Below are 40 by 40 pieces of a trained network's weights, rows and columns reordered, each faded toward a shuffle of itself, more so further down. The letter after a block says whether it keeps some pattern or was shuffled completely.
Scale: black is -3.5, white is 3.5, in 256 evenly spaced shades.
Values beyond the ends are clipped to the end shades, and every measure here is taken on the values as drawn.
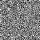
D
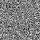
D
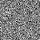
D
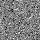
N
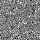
N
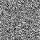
D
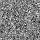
N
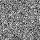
N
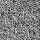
D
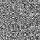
D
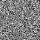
D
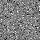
N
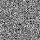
D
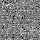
D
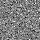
N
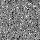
N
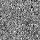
D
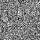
D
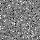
N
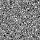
D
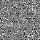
D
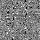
D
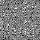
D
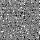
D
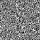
D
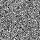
N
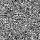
D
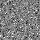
N
